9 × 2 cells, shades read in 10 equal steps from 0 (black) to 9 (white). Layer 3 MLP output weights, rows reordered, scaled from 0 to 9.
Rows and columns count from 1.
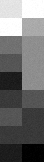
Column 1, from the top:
8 9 4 3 1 2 3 2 1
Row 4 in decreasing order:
5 3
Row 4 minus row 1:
-5 -4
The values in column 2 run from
0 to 9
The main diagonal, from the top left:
8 6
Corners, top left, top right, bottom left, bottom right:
8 9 1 0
